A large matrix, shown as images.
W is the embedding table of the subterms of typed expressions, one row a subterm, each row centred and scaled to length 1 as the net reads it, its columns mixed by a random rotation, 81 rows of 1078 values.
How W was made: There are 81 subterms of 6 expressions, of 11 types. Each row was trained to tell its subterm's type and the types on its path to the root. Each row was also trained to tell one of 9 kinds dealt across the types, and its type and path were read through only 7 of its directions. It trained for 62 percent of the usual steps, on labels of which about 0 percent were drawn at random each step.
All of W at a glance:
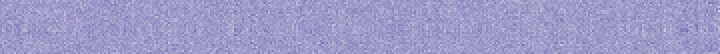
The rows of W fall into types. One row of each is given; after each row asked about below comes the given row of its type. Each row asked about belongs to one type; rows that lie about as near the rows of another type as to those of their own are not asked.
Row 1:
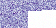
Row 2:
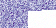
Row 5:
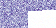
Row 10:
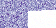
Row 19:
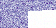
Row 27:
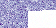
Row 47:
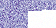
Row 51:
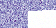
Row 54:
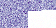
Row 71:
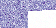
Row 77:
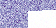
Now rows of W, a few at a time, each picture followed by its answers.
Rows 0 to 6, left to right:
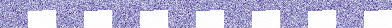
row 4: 2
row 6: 5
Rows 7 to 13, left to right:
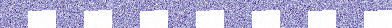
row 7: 51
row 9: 5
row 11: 54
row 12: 5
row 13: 47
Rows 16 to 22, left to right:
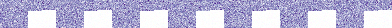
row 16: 71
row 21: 1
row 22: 51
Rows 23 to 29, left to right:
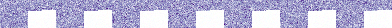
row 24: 5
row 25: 71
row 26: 10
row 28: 47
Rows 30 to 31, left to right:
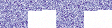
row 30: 51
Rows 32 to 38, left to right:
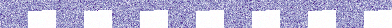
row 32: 1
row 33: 27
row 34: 1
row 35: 10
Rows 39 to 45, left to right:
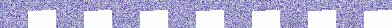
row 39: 10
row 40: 54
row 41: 1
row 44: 47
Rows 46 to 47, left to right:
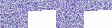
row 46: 47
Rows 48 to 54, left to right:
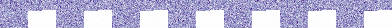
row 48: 51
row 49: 77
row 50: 10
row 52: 19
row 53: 47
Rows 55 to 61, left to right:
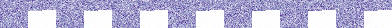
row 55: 19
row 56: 27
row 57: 27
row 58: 54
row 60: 71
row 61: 47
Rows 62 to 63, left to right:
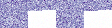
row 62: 10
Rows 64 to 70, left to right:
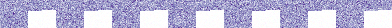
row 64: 1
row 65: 1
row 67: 19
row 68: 2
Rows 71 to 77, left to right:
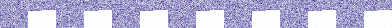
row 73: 71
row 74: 71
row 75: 2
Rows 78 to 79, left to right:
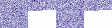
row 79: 27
